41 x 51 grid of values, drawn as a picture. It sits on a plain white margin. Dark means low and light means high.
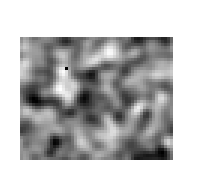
Grain: blotchy. Histogram: bell-shaped. Slope: none. Lone odd cells: 1, lower than its neighbours.
